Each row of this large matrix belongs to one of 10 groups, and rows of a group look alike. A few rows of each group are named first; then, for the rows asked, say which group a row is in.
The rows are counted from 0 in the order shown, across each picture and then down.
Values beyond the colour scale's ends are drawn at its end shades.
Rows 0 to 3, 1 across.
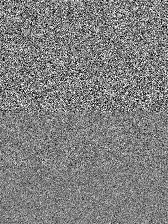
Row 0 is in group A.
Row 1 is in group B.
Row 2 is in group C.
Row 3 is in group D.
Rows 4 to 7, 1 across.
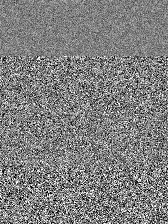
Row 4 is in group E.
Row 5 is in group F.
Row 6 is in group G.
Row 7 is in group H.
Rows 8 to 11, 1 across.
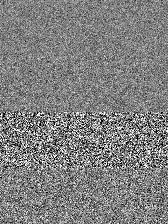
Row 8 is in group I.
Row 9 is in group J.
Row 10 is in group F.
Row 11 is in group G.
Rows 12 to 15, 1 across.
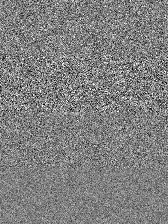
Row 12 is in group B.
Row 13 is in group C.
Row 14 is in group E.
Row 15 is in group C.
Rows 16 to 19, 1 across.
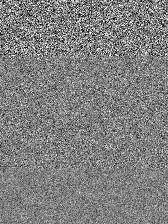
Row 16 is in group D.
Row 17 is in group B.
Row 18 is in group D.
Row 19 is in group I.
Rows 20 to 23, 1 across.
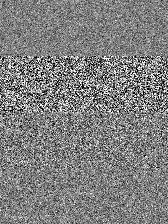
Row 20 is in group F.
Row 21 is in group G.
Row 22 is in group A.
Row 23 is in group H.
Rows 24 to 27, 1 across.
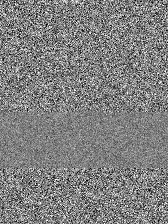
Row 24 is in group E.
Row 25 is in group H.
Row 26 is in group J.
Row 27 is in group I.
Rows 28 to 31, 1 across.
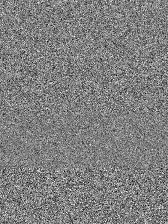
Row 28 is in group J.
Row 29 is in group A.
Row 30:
D
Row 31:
F
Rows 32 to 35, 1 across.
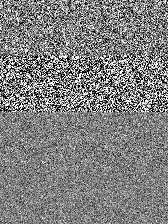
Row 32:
H
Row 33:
D
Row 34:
B
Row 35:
B
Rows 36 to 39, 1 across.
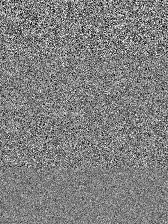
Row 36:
A
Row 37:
C
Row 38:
E
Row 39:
D
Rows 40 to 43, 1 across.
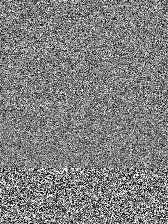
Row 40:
D
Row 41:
G
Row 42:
F
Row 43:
E
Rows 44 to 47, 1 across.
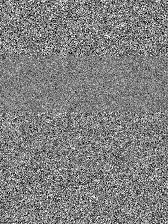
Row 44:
C
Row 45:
C
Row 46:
J
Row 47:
D
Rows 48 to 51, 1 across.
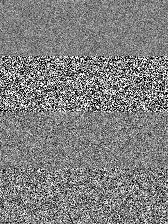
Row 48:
I
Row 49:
B
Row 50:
E
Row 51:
F
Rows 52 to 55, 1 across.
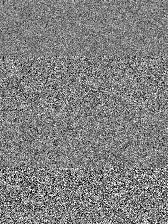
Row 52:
I
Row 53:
I
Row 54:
J
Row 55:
A
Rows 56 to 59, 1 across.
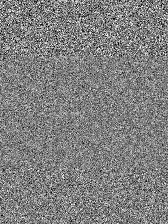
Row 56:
D
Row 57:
E
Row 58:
E
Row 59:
C
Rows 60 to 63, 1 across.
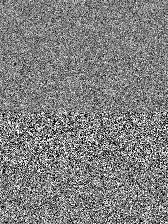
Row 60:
I
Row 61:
B
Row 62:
H
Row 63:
F
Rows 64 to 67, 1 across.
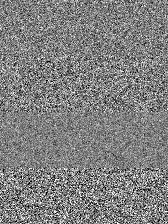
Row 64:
B
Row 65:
J
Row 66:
J
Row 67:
I
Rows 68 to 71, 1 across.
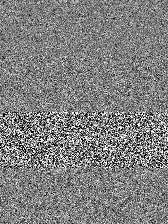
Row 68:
D
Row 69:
C
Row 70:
B
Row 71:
J
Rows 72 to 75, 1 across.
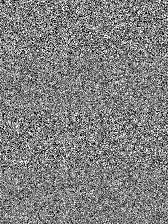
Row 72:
C
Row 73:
A
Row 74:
H
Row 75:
H
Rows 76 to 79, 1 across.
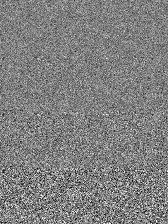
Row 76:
C
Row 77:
G
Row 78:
G
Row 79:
B
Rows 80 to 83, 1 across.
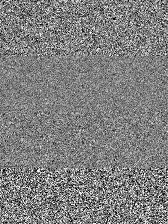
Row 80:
D
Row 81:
D
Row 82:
D
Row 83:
F
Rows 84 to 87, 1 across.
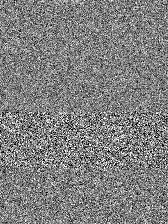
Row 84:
E
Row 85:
F
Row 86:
C
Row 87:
F
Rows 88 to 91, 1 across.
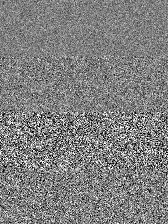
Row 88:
B
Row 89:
G
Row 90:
G
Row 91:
E
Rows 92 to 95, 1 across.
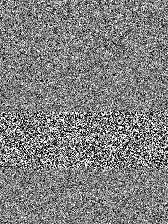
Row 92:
J
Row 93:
D
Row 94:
B
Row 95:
B
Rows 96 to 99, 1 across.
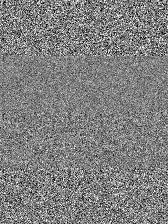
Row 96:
F
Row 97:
I
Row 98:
H
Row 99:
A
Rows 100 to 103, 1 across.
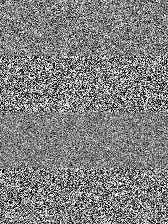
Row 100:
C
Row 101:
G
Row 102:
C
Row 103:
A
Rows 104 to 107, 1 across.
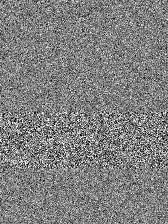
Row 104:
D
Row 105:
C
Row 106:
H
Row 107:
E
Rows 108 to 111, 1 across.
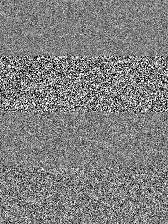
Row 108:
A
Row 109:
D
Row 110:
G
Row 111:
E
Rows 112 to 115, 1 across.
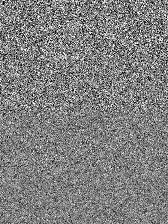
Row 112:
B
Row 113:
E
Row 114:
D
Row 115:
J
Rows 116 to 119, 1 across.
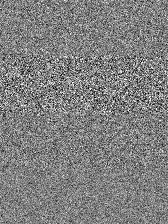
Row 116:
G
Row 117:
B
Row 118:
F
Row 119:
C
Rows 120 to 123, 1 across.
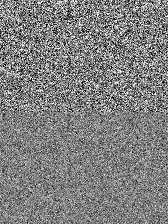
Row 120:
J
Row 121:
A
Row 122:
F
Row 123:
H
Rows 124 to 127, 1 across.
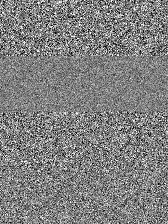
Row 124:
J
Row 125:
D
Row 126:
E
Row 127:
G
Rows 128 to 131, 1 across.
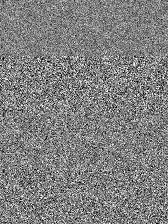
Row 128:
C
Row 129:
G
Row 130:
I
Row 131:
B
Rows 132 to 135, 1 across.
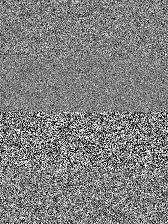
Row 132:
D
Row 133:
D
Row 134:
F
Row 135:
J
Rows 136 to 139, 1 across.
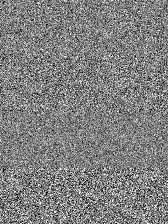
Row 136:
G
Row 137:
G
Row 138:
H
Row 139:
I
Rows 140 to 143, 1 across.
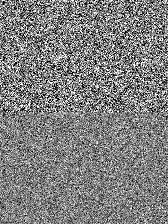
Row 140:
B
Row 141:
J
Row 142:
E
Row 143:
F
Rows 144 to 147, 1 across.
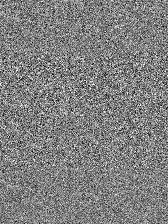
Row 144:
A
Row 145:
H
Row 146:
E
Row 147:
A
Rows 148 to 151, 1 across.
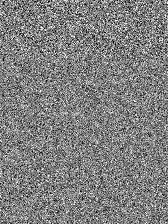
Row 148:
B
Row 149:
I
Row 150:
E
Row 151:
H
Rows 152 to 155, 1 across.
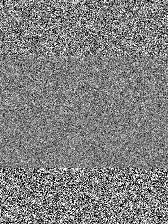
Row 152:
I
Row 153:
E
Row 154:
B
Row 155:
E
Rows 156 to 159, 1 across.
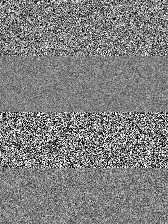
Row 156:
D
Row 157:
F
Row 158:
F
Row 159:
C
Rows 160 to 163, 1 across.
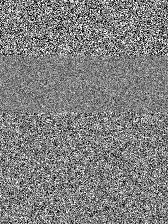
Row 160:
G
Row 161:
B
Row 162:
J
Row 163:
H
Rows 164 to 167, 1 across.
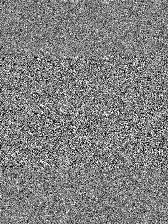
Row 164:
G
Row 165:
G
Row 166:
G
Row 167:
H
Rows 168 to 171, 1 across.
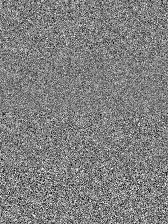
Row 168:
H
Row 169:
A
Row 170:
C
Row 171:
E
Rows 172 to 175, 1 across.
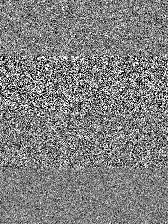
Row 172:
C
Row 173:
E
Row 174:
F
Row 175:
D
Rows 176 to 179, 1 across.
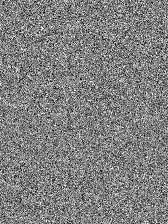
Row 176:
B
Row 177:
H
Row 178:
J
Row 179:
A
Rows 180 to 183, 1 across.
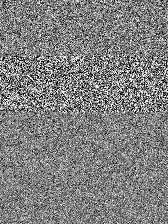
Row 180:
F
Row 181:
E
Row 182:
G
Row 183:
I
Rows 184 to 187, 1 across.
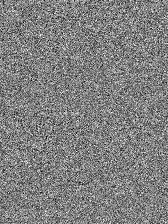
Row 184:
I
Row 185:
A
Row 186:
E
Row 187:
D
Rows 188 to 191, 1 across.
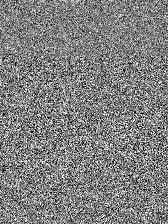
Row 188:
E
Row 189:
H
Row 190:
G
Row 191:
C
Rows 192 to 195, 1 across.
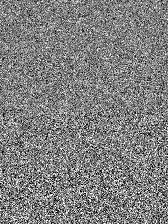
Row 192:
D
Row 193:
G
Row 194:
I
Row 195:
H
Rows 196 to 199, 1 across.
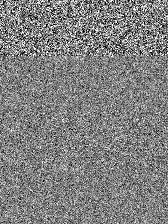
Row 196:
J
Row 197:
E
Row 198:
C
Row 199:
E
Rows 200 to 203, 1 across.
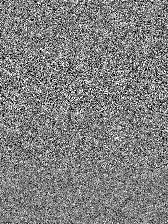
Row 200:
G
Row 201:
C
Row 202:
A
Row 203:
J
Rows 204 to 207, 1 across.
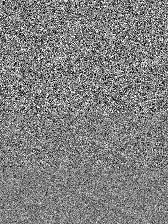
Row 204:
B
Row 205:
J
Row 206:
G
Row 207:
I
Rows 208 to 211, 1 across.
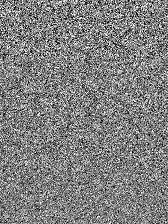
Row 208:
J
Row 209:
I
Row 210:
F
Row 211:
D
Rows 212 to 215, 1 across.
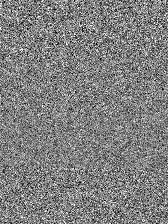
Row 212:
H
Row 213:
C
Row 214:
J
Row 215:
B
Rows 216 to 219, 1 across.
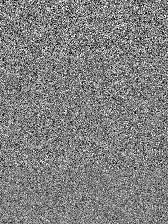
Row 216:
C
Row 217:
A
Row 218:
G
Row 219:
G
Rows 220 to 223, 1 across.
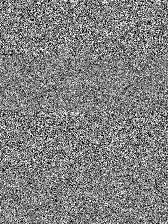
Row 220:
G
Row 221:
B
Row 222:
E
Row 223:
C
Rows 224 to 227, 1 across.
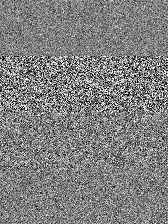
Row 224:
A
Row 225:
C
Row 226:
J
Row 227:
D
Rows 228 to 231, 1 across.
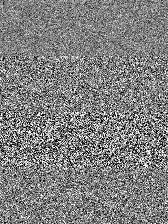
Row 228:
I
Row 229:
E
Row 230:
F
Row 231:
B
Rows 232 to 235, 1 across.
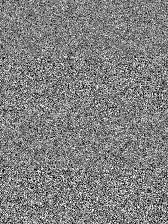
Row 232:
C
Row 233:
G
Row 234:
J
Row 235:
G
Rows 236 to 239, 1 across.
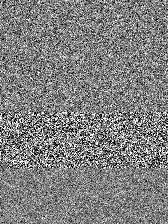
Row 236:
F
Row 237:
E
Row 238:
H
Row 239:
C
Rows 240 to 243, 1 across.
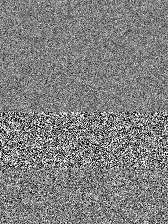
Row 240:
J
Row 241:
I
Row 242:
E
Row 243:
A
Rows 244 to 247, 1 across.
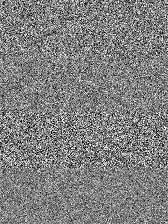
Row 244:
B
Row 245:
I
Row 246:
C
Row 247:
F
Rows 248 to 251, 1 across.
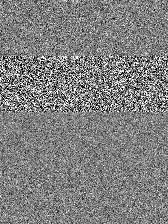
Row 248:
D
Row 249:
E
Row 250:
I
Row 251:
H
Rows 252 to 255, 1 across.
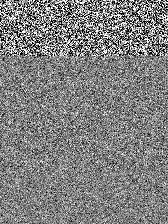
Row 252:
C
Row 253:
B
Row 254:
G
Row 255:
C
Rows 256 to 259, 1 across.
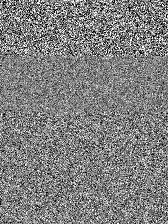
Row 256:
F
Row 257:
G
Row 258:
F
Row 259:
G
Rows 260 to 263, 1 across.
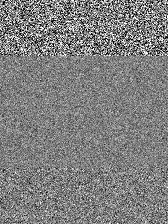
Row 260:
B
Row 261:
D
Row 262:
A
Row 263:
D
